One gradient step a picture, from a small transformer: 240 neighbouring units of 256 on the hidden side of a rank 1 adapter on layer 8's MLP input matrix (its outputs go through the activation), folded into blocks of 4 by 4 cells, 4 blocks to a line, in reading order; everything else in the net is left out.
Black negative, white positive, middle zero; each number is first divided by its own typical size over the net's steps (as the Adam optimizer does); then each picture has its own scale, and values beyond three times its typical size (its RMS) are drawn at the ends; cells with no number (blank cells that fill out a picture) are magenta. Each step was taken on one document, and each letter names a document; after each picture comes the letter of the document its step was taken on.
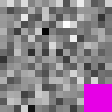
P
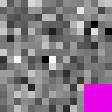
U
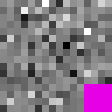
U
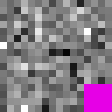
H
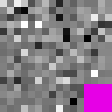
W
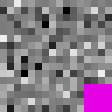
W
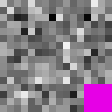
P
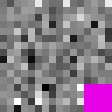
U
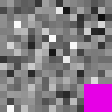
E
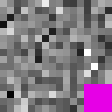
P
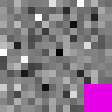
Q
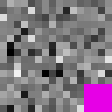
W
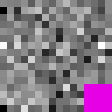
E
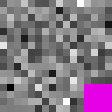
E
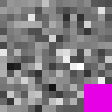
E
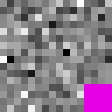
H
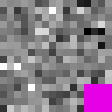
H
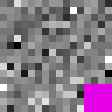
W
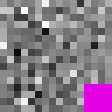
U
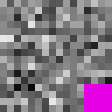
U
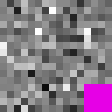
H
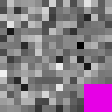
P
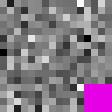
U
